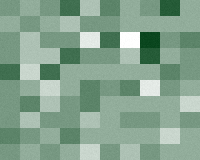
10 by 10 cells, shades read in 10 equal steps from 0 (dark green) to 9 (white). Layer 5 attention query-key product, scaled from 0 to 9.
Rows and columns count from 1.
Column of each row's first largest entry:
5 4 7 2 2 8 10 2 9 5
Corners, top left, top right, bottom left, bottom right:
4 5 4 5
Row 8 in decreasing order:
6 6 5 5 4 4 4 4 4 4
